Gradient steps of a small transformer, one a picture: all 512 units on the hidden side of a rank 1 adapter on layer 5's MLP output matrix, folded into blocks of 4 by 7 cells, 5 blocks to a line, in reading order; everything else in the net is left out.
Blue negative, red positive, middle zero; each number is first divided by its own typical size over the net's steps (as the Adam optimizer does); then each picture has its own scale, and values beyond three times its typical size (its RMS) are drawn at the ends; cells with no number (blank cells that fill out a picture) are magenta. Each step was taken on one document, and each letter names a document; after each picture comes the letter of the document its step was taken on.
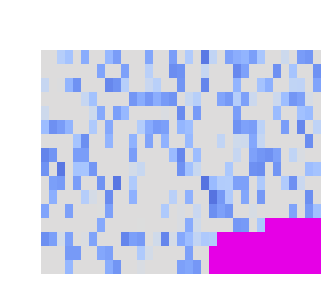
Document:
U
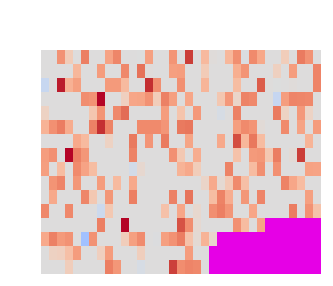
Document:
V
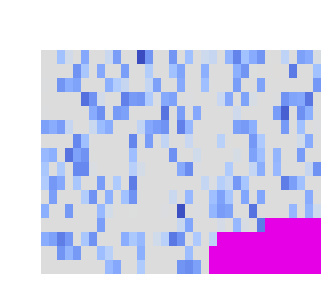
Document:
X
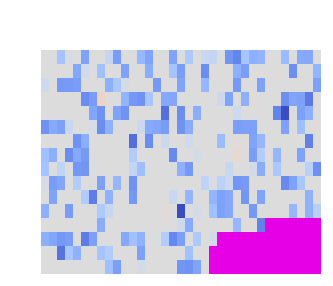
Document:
X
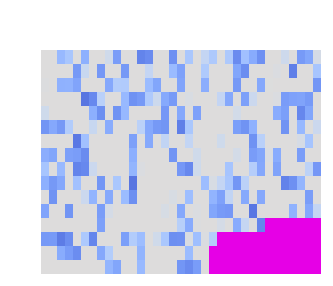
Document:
X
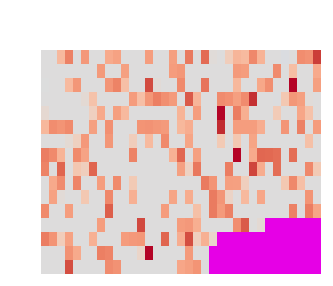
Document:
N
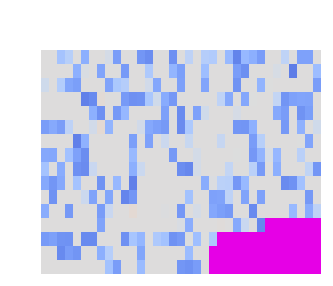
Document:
X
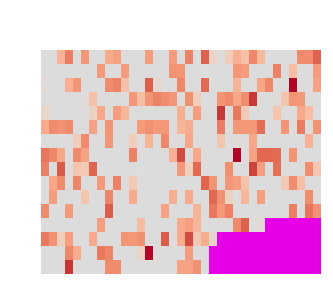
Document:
N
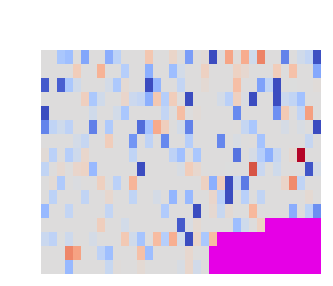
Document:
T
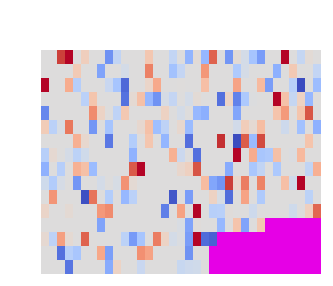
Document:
U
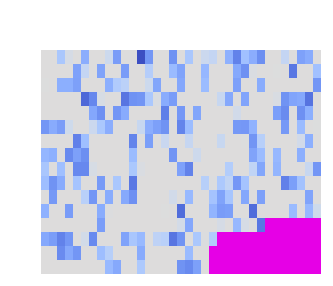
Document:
X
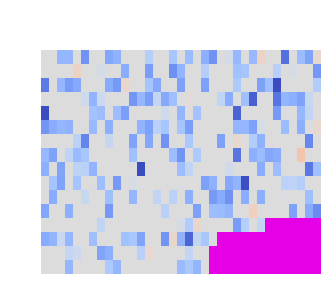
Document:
T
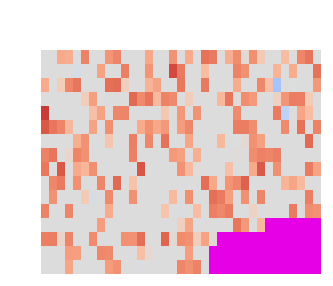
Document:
T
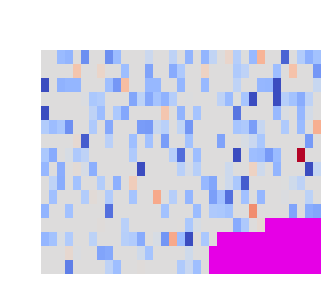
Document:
T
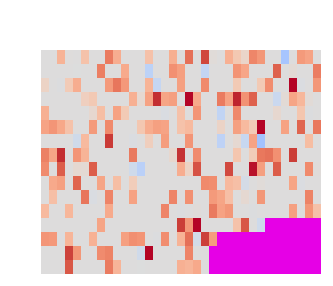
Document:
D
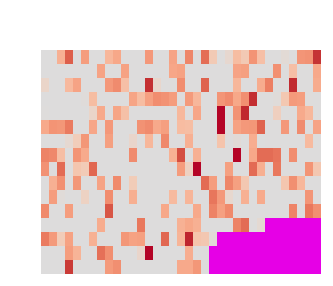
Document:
N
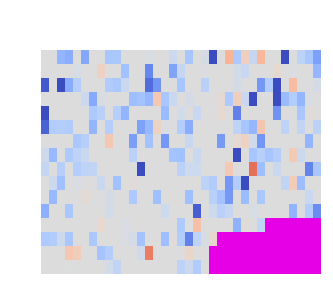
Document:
T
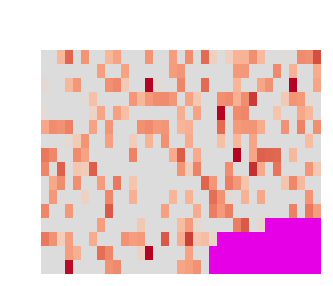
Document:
N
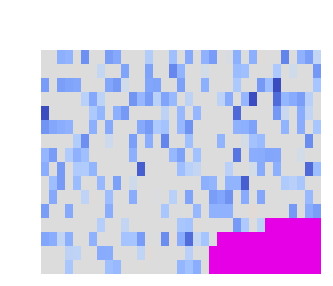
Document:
T
